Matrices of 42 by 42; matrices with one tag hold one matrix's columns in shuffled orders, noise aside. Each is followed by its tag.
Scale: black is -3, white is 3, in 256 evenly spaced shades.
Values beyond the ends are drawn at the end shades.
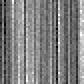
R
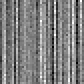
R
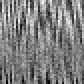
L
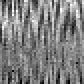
L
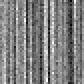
R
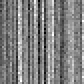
R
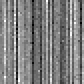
R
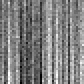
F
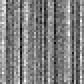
R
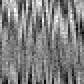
L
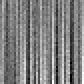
F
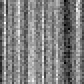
R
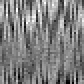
L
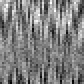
L
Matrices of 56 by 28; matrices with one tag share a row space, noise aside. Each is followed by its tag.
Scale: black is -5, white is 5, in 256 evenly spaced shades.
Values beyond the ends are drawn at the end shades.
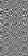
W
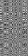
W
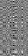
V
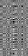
V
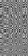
W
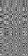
W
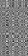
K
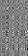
K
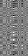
V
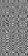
K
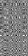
W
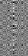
V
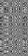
W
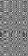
W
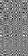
W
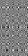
K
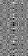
V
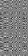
W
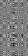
V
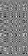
W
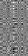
V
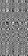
K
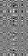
V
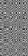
W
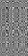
K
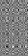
K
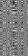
V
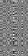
V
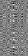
V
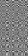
K
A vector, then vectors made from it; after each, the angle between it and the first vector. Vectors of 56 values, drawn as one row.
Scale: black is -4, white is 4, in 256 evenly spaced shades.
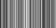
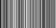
nearly parallel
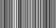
partly aligned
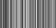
partly aligned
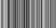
nearly opposite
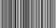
partly opposed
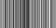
partly opposed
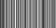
partly aligned
